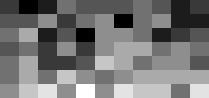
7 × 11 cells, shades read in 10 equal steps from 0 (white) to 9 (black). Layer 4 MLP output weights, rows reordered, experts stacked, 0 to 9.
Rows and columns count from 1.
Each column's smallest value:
4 2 1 2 0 2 1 2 2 3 1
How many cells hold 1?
3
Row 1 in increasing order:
5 5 6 6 6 6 7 7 8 8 9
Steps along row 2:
same down up down down up down down up same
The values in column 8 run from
2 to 5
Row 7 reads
4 2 1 4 0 4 1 2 2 5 1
